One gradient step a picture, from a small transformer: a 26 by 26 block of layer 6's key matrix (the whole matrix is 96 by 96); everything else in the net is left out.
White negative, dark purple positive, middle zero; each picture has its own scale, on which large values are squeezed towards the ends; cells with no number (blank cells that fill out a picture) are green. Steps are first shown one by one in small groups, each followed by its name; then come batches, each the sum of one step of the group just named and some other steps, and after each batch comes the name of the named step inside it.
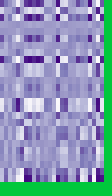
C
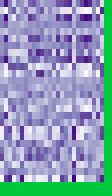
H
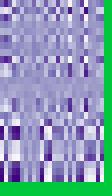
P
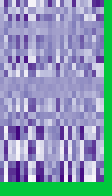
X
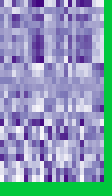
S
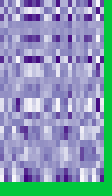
C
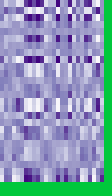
C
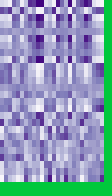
S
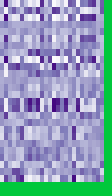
H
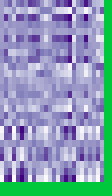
H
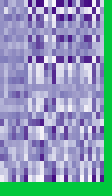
S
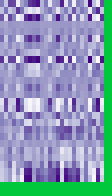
C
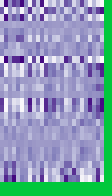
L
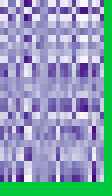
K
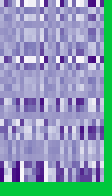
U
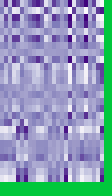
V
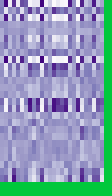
L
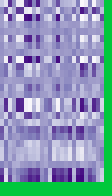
K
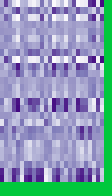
U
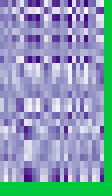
V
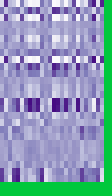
U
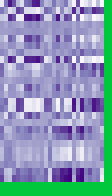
L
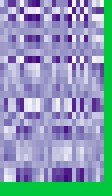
V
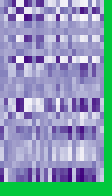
K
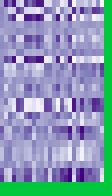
L
